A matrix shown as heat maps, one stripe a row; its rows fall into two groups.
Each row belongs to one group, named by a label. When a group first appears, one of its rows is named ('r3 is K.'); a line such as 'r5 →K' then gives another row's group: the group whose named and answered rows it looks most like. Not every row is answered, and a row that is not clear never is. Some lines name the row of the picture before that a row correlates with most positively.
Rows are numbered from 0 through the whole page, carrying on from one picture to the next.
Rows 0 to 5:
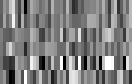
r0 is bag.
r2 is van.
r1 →bag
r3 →bag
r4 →van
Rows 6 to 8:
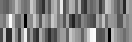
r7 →bag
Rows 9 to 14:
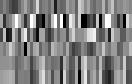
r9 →van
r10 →van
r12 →bag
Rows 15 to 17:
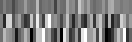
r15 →van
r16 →bag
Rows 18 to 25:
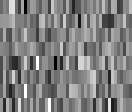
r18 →bag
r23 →bag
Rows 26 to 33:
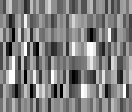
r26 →bag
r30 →bag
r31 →bag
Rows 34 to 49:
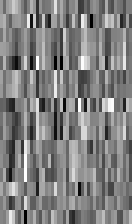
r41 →van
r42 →van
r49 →bag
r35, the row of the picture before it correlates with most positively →33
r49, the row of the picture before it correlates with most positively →31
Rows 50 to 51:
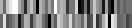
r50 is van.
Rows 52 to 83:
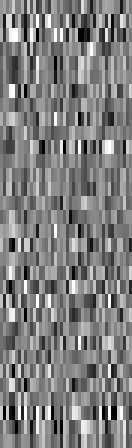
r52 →bag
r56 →van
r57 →van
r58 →bag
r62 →van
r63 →van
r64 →bag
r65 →bag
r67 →bag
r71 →bag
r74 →bag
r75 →van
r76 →van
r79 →bag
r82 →van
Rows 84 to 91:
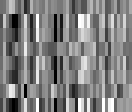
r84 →bag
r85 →van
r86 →van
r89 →van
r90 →bag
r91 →van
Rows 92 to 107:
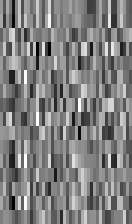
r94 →bag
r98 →van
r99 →van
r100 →bag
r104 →van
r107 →van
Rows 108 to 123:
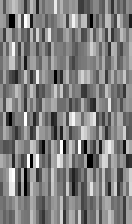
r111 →bag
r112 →bag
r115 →bag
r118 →van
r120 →bag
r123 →van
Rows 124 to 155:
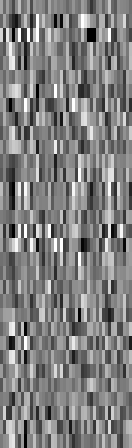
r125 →van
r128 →bag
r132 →van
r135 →van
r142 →van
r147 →bag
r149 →bag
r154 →bag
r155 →bag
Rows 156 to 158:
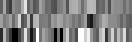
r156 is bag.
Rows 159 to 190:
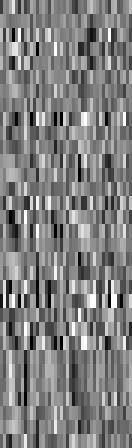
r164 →bag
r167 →van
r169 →van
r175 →van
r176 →van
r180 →bag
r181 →van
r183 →van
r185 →bag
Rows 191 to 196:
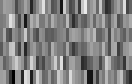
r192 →bag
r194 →bag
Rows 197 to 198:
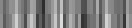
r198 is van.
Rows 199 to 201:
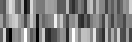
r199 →bag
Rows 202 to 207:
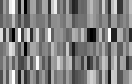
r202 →bag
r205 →bag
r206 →bag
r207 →bag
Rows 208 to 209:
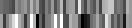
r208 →van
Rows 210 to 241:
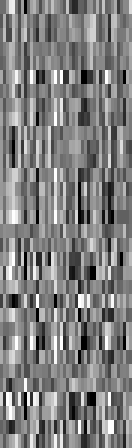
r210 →bag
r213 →bag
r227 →bag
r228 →bag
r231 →van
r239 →bag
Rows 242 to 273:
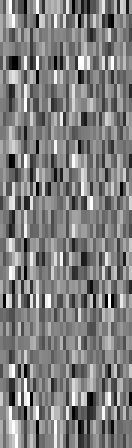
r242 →bag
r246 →van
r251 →bag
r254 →van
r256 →bag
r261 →bag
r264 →van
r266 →van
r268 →bag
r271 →bag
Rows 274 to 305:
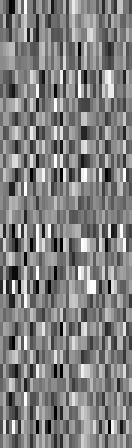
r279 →van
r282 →van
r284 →van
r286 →van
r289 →bag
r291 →van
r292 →bag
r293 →van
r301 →bag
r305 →van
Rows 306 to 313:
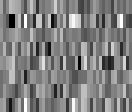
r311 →bag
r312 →van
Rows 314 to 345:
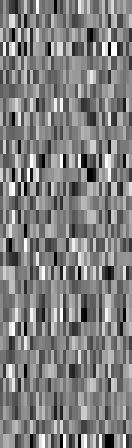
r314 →van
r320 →van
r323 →van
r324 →bag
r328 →van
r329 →bag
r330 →bag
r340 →bag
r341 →bag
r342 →van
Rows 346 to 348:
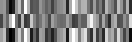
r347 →bag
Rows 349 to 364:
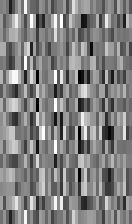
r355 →van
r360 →van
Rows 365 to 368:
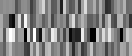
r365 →van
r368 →bag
